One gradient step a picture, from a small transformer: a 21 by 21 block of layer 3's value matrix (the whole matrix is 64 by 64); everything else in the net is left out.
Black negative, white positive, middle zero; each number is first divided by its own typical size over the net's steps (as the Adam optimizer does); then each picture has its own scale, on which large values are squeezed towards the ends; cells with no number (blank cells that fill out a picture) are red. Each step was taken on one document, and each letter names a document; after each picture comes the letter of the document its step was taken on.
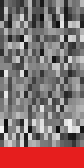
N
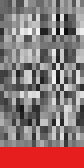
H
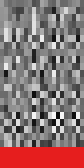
H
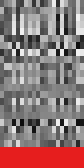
H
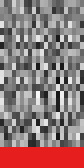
N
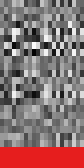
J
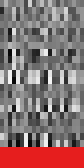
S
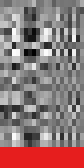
J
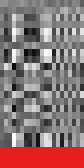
J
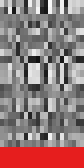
S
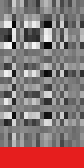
J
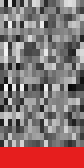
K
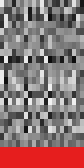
S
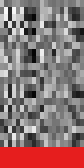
K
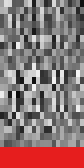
H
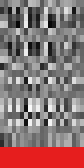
S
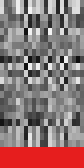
S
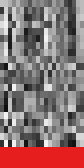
K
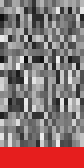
N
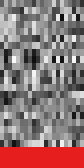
J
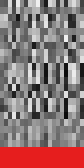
S
